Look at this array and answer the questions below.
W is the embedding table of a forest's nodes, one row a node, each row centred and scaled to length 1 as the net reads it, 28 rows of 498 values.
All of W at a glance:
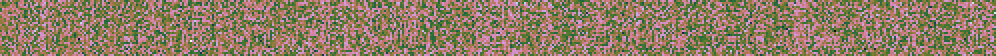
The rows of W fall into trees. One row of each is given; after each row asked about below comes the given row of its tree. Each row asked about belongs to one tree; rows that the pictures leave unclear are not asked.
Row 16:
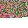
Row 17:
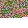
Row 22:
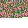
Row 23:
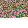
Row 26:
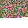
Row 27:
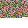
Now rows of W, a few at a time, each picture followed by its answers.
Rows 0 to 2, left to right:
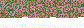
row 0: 17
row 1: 26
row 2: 26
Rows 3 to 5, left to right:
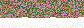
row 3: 23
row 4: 16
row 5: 17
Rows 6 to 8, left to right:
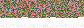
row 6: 27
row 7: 16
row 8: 17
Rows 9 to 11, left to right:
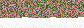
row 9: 26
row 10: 23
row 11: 27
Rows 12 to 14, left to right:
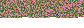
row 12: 22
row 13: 23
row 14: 26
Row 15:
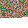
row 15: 17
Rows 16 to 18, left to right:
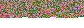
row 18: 22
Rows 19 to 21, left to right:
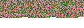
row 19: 22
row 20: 22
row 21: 17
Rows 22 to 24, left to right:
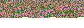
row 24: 26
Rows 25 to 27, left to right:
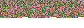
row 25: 16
